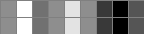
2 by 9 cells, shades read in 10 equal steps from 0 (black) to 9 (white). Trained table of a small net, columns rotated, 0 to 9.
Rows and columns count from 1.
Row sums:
41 41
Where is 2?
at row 1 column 7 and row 2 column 7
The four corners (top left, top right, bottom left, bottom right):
5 3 5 3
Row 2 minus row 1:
0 0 0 0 0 0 0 0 0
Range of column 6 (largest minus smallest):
0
